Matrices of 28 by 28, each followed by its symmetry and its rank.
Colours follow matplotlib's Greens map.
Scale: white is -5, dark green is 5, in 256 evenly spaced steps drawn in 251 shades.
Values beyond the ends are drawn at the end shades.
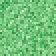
symmetric, full rank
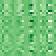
neither, rank two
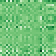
neither, rank three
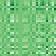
neither, rank two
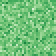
neither, full rank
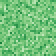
neither, full rank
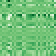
neither, rank two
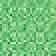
neither, rank three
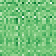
neither, rank three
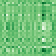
neither, rank two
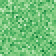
symmetric, full rank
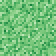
symmetric, full rank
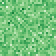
symmetric, full rank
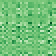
neither, rank three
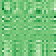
neither, rank two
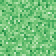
neither, full rank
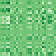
neither, rank two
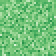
neither, full rank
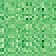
neither, rank three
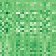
neither, rank three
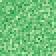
symmetric, full rank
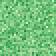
neither, full rank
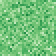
neither, full rank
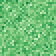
symmetric, full rank
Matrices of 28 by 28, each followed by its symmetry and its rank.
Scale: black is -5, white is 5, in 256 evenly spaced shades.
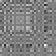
symmetric, rank two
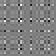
symmetric, rank one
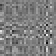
neither, rank three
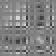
symmetric, rank two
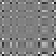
symmetric, rank one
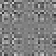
antisymmetric, rank two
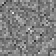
symmetric, full rank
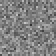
neither, full rank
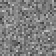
neither, full rank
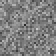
symmetric, full rank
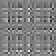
antisymmetric, rank two
